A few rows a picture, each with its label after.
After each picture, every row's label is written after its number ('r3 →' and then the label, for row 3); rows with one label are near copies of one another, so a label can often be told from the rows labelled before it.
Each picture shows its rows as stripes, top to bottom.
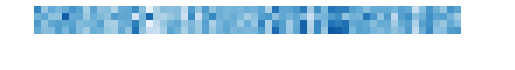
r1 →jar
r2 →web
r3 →jar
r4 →jar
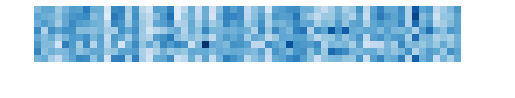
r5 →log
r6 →log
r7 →log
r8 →jar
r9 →log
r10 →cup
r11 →jar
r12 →log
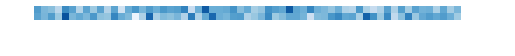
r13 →cup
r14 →web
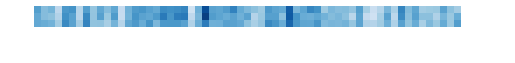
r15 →cup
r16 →cup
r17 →cup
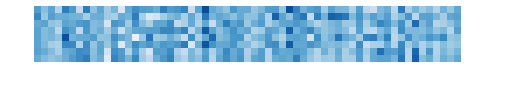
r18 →cup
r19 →jar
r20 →log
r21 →cup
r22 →web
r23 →cup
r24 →log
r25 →log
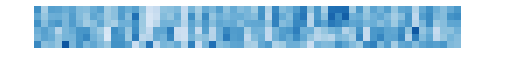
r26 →jar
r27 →jar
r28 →jar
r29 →log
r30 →log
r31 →web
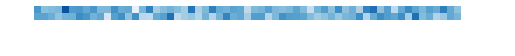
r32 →web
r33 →log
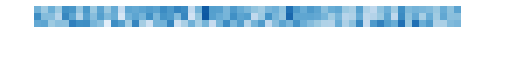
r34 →cup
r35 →cup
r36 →log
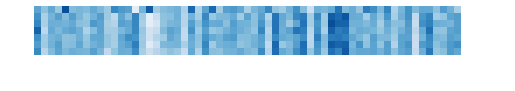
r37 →web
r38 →jar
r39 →jar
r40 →jar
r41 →jar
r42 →jar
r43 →jar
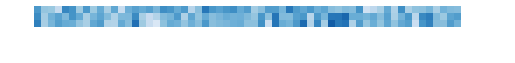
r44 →cup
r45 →jar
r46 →jar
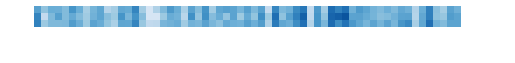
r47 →jar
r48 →jar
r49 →jar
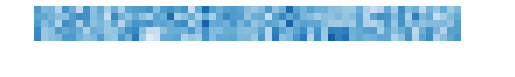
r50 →cup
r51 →log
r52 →cup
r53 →jar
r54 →jar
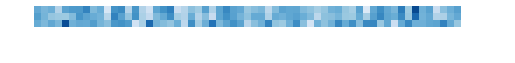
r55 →log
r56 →log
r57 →web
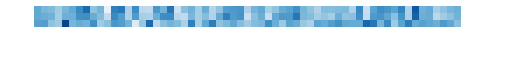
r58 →log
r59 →log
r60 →web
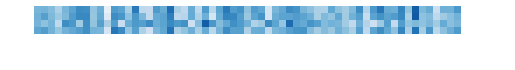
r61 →log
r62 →log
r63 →cup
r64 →log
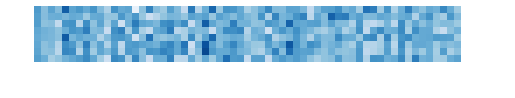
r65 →web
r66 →jar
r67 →cup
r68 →log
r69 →web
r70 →cup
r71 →cup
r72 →log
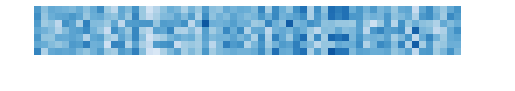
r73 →jar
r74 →jar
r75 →cup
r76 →log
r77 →jar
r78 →log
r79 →jar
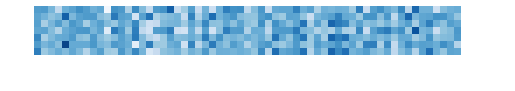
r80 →log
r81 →web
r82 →jar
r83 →log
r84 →jar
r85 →web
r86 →jar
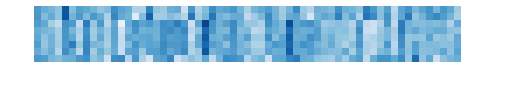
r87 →web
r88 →web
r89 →cup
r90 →cup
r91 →cup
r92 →cup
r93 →cup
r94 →log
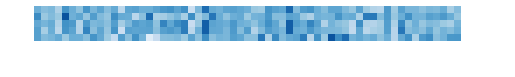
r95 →cup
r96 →web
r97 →cup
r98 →cup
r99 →jar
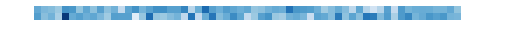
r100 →cup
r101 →web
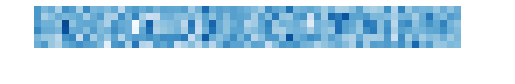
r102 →cup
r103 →jar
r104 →web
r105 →web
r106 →cup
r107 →log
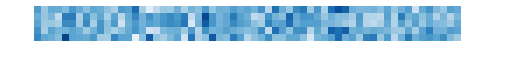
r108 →jar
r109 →cup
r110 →cup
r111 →jar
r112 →web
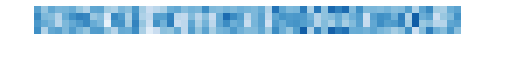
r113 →jar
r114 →log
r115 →log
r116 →jar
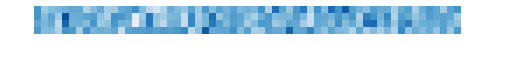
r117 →jar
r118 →web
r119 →web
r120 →cup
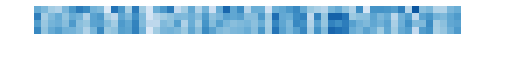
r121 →log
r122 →jar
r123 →jar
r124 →jar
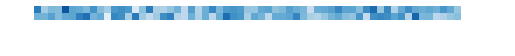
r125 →web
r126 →log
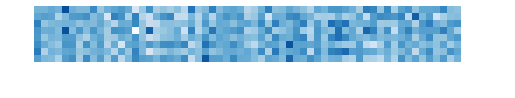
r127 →web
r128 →log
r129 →jar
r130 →web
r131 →jar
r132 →cup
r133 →jar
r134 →cup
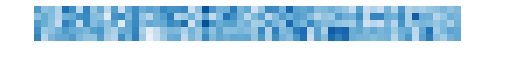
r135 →cup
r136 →log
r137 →cup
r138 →jar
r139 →jar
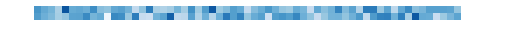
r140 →web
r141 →log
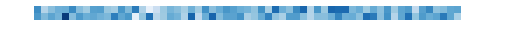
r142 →jar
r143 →web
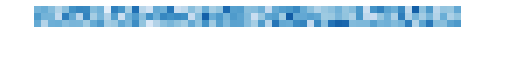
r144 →log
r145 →cup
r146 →jar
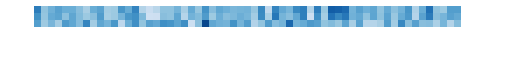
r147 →jar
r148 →jar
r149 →cup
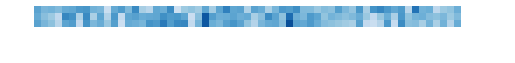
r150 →log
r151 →cup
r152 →cup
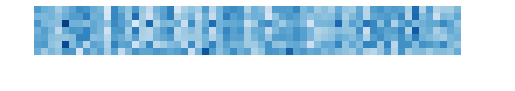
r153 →log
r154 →log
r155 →web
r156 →log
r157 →log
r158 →web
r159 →cup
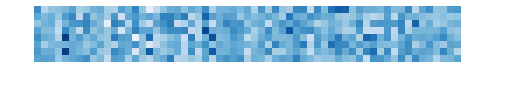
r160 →jar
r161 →cup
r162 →log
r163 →cup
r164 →web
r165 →jar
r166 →web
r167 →log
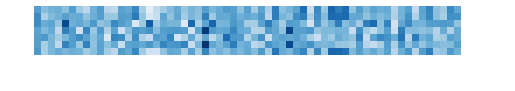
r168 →jar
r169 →jar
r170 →web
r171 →cup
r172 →log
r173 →cup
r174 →jar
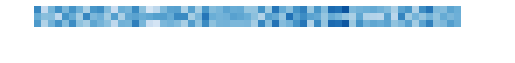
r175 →jar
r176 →cup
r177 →jar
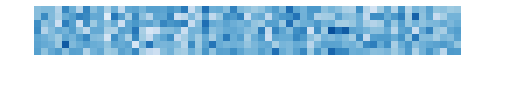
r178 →cup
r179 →log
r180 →cup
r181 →jar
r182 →log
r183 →web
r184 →jar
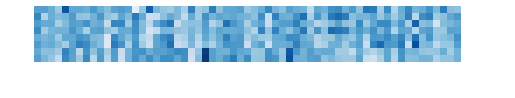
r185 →web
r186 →jar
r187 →log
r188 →jar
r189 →log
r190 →log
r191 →cup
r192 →cup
